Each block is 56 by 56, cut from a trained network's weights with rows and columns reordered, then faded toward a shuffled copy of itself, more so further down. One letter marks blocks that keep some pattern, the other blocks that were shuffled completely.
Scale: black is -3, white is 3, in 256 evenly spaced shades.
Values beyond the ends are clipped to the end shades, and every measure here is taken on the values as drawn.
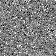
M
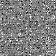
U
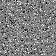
M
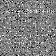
U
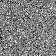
M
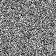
M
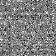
U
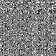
U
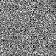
U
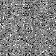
U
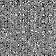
U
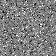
M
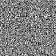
U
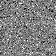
M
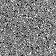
M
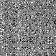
U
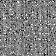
U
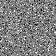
M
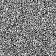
M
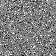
M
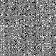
U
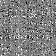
U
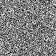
M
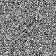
U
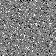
M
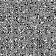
U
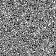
M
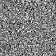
U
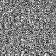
U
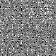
U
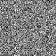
U
